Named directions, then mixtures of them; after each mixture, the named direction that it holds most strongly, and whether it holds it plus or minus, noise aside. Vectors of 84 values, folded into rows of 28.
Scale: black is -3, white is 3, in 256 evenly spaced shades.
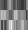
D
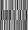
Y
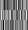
Y, minus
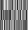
Y, plus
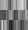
D, minus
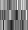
D, minus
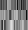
D, plus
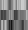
D, minus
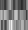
D, plus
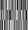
Y, plus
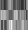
D, plus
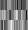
D, plus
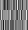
Y, minus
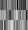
D, plus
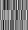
Y, minus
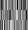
Y, plus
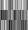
D, minus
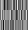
Y, minus
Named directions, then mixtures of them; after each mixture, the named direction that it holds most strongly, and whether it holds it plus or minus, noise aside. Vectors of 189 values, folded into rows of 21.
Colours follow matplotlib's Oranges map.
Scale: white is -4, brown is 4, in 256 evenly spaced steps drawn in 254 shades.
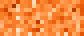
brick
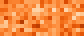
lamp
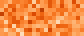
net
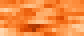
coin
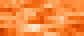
coin, minus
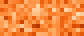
lamp, plus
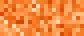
net, plus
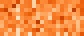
brick, plus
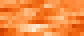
coin, minus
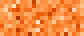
brick, minus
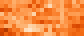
coin, minus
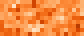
brick, minus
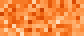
net, plus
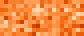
lamp, plus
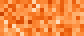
net, plus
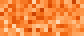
net, plus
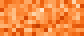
net, minus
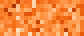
brick, plus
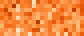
brick, plus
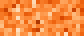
brick, plus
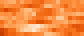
coin, minus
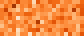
brick, plus
